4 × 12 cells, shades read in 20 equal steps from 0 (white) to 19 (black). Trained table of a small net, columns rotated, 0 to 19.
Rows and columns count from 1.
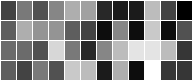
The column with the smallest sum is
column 10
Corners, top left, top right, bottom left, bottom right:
14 19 12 15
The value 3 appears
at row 3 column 4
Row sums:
147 140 102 129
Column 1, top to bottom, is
14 12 11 12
